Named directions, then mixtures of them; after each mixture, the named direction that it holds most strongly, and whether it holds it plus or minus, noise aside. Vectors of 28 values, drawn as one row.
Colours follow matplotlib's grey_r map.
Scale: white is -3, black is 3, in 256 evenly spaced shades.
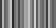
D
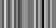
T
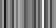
T, minus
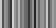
D, minus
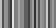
D, minus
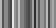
D, minus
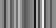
T, minus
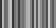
D, plus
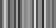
T, plus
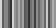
D, minus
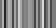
T, minus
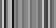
T, minus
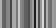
D, minus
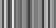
T, plus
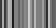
D, plus
